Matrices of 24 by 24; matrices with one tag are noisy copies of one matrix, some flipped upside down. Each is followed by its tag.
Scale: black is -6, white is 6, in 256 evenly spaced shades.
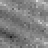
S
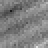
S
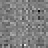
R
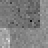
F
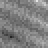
S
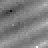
S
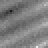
S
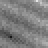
S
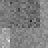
F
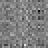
R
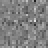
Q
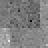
F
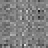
R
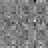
Q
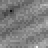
S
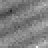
S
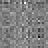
R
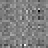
R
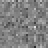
Q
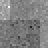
F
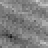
S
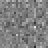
Q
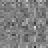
Q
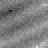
S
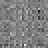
R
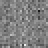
R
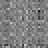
R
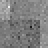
F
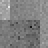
F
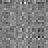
R
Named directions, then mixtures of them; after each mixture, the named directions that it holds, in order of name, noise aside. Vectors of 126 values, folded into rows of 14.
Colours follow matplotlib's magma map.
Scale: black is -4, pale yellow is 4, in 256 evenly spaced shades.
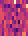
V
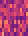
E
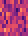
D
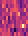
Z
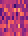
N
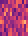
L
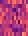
L, V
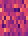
D, E, N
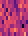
L, Z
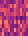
E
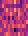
N, V, Z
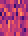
D, N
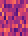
D, V, Z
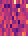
V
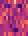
L, V, Z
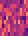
D, E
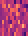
V, Z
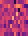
N, V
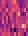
Z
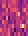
Z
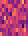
D, L, Z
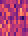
D, E, N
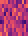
L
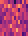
L, V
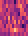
D, V, Z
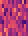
L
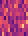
E, L, Z
